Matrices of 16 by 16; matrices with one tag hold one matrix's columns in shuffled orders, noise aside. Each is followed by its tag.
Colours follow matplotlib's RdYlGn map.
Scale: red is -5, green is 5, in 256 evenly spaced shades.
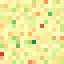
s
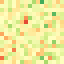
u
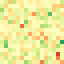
s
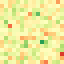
s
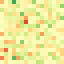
u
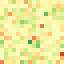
s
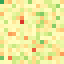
u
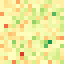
s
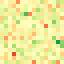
s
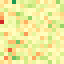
u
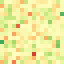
s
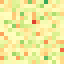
u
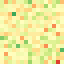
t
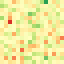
u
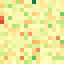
u
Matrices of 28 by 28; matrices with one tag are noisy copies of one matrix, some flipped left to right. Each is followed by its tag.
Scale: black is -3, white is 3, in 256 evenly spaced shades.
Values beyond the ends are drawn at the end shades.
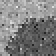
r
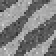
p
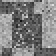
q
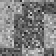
q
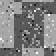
q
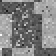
q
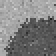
r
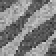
p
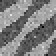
p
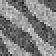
p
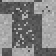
q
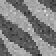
p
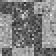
q
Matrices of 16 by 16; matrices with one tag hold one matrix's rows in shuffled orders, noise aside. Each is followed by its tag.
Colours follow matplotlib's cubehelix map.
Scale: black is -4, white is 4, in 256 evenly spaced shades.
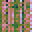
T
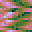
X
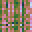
T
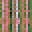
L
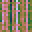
L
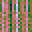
L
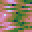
X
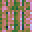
T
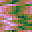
X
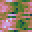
X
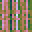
L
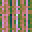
L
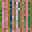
L
